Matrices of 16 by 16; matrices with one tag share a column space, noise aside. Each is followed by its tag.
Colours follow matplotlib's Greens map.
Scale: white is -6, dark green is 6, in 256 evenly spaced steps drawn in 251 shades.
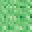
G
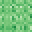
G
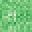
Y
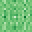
Y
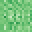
Y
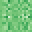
Y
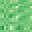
G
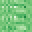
G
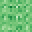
G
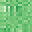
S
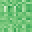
S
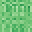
S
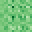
G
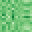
Y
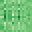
Y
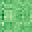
Y
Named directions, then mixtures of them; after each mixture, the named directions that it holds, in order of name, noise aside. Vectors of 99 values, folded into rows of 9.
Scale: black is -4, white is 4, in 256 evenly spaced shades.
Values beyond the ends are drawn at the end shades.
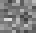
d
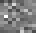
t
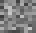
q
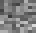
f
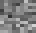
f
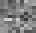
d, f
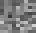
f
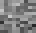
f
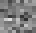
d, f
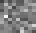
f, t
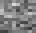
f, t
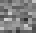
d, q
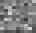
d, q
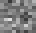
d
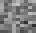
d, f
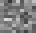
d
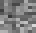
f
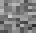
f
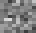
d
